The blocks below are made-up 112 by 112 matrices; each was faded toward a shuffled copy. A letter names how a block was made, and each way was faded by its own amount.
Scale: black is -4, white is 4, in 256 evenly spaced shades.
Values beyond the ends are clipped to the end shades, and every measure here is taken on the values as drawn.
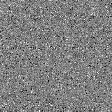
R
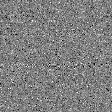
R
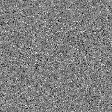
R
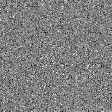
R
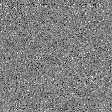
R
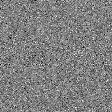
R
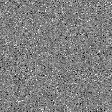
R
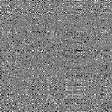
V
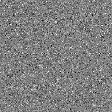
R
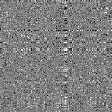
V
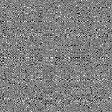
V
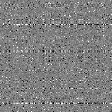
V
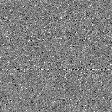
R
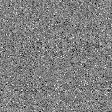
R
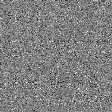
R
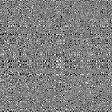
V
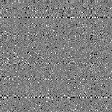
V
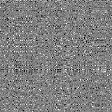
V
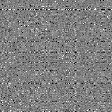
V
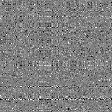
V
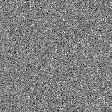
R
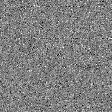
R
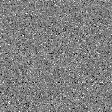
R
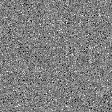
R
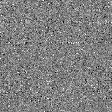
R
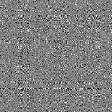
V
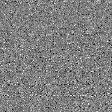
R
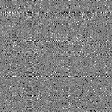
V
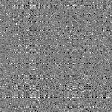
V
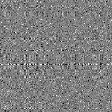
V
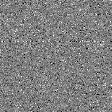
R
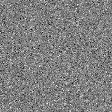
R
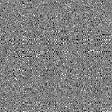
V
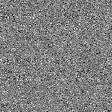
R
